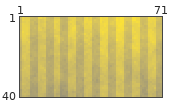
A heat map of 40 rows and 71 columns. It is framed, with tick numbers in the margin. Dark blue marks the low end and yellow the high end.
Upright stripes repeat 9 times across the table. On average the colour sits 80% of the way up the scale. Values rise toward the top. The grain runs up and down.
